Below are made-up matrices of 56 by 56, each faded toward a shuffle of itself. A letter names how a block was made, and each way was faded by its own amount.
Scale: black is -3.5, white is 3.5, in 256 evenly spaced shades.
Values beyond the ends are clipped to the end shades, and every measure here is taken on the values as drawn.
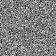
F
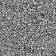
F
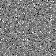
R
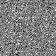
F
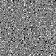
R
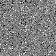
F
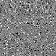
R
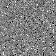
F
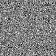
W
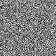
W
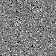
F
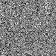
W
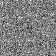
W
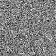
W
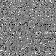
R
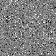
R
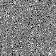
F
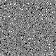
R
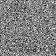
W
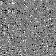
R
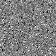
F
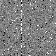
F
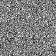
W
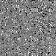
R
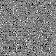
R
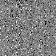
F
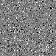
R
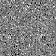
R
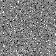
F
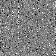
F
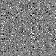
R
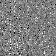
F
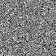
W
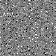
R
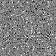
R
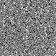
F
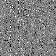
F
